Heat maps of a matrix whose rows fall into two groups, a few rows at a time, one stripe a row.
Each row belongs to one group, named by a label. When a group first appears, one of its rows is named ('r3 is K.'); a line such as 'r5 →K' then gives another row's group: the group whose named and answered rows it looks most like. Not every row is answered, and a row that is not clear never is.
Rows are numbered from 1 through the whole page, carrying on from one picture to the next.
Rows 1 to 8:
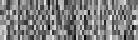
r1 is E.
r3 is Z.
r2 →E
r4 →E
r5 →Z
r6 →E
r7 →Z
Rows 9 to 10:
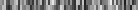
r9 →E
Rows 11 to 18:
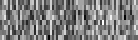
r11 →Z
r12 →Z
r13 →E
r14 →E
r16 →Z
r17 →Z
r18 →E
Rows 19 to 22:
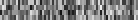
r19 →Z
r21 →Z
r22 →Z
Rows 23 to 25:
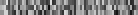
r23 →Z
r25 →Z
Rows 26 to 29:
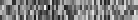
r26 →Z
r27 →E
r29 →Z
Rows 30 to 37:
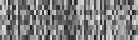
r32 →E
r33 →Z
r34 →Z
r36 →E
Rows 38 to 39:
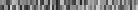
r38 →E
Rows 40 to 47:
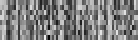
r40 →Z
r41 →Z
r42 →E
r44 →E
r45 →E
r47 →E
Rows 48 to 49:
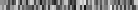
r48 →Z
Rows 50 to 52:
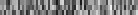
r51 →E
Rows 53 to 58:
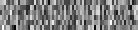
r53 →E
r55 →Z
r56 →Z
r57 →E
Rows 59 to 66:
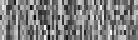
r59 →Z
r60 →E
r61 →Z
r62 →Z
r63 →Z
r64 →E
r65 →E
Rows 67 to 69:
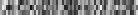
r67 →Z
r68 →E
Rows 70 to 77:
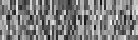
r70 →Z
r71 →Z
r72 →Z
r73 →E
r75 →Z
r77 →E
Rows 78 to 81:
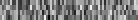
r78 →Z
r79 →Z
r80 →E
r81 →E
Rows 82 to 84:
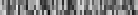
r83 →Z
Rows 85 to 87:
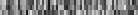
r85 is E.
